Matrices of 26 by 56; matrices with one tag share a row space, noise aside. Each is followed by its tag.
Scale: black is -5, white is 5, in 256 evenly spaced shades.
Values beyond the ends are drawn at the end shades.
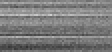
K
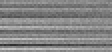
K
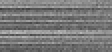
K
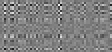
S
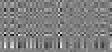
S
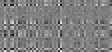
S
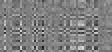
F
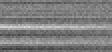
K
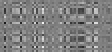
F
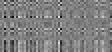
S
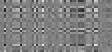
F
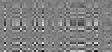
F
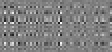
S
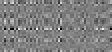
S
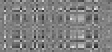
F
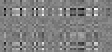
F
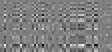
F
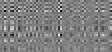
S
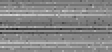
K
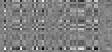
F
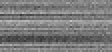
K
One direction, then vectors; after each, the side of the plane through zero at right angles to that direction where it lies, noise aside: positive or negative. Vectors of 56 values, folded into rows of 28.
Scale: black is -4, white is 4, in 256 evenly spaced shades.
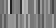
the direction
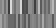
negative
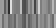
negative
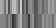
negative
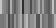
negative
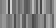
negative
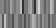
negative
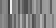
negative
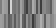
negative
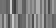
negative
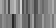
negative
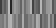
positive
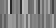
positive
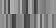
negative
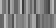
negative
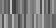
negative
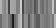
negative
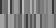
positive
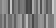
negative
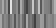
negative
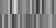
positive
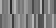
positive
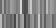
negative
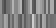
negative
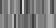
positive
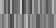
negative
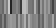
positive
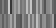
positive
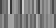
positive
